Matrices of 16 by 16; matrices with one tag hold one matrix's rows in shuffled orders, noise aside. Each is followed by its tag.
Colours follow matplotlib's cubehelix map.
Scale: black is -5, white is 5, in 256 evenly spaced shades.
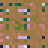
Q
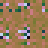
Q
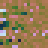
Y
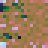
Y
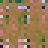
Q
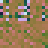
Q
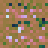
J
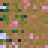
Y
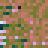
Y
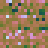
J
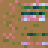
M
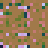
Q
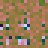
Q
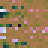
Y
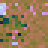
Y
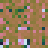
Q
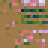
M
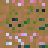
J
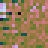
Y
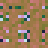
Q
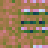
M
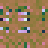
Q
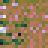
Y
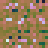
J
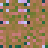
Q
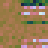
M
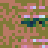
M
